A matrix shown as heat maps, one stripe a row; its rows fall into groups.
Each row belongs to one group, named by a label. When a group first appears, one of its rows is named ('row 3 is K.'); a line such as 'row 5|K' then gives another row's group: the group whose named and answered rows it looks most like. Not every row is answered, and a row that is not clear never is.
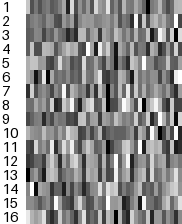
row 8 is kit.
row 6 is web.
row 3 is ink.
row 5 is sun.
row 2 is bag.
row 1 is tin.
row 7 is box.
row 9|ink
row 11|kit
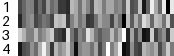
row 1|ink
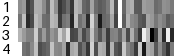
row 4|sun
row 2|box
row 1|box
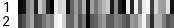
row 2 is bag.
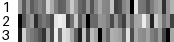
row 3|box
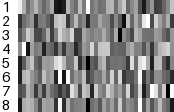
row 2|bag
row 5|bag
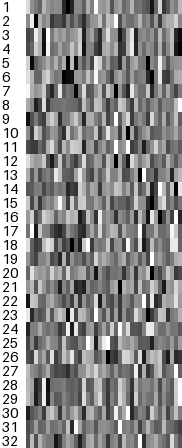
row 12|sun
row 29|web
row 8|web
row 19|tin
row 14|ink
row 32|kit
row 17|kit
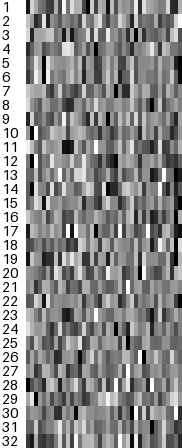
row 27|box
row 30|bag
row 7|sun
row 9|box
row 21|box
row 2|web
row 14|kit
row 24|sun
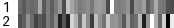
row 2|ink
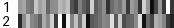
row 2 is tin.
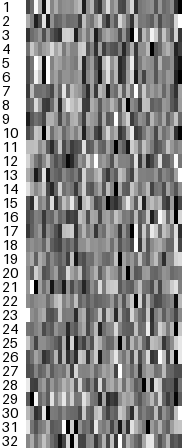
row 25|tin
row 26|ink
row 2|web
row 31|tin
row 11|sun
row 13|web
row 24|ink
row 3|bag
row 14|sun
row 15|kit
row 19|tin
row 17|bag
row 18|bag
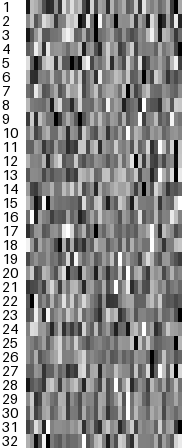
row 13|ink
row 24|sun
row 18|tin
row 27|ink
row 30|box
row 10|box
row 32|web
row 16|kit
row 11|ink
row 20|box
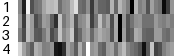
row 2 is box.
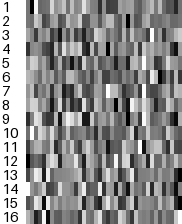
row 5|sun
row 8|sun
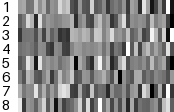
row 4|bag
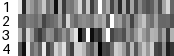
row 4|kit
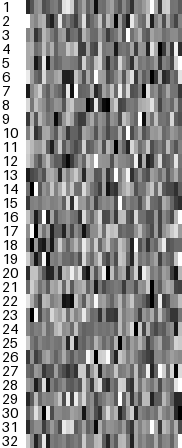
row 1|bag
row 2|sun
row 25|tin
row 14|kit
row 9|kit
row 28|web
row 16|web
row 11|sun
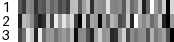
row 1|ink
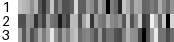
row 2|ink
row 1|sun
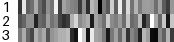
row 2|ink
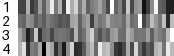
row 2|ink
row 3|web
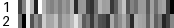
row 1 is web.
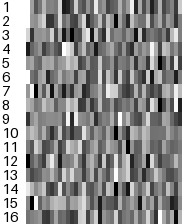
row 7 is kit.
